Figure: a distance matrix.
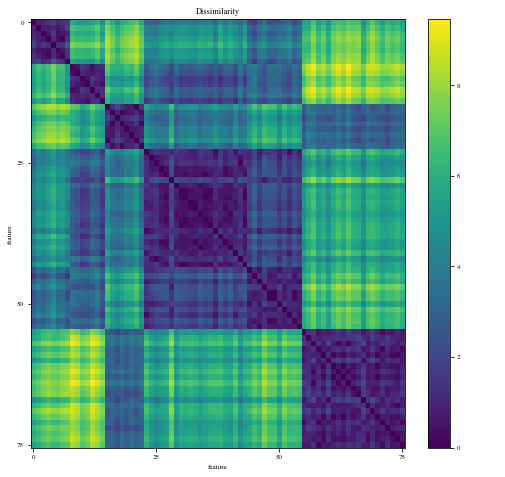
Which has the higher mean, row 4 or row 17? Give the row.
4
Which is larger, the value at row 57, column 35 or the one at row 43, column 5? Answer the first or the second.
the first
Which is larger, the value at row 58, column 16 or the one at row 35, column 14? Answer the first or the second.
the first
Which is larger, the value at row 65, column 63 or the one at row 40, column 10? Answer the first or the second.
the second
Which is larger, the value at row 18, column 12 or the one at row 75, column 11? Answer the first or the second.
the second
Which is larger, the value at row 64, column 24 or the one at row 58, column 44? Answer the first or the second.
the first
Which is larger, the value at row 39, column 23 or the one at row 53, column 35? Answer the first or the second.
the second
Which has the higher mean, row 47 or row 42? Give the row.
47
